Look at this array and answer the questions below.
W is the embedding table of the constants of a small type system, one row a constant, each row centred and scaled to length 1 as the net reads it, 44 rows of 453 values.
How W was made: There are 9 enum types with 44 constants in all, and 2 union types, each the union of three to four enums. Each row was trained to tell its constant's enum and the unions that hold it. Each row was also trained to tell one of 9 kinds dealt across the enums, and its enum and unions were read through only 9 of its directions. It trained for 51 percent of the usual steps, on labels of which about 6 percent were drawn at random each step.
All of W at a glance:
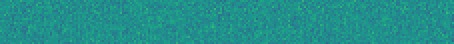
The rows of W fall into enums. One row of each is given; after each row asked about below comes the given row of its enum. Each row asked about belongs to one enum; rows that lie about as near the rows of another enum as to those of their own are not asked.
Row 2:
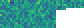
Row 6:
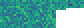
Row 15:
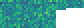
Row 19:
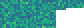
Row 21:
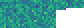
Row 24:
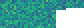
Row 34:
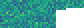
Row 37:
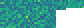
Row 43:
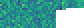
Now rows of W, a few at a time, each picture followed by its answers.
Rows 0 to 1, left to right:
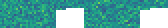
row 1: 37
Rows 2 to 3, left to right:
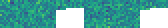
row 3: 21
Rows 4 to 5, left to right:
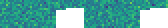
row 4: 2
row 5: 37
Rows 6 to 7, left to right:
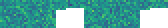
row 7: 6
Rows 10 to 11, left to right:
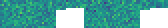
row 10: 21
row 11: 15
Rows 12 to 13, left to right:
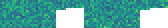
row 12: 43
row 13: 43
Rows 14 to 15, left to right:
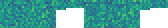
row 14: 24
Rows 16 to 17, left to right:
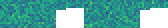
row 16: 34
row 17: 19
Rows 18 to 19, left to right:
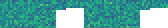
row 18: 24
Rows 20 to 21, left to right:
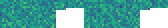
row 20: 19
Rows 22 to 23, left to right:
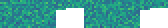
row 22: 37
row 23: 21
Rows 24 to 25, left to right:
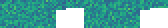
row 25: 21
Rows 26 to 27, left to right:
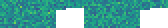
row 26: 34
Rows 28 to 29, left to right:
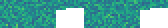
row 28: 6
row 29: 34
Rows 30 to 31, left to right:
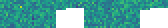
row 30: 2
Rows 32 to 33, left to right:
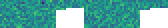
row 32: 2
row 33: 19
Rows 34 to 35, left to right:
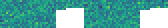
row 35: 19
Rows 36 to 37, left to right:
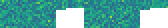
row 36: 43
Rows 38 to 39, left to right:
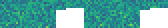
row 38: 34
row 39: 37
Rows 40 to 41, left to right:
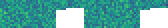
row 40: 43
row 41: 24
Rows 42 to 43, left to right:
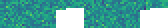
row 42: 37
